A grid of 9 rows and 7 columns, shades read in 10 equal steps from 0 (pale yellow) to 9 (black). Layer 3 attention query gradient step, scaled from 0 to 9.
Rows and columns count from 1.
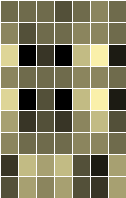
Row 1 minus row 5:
4 -4 -1 -3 3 4 -3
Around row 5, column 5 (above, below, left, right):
4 4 9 0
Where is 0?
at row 3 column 6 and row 5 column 6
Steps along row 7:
up same same down same up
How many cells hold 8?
3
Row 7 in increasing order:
4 4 4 5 5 5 5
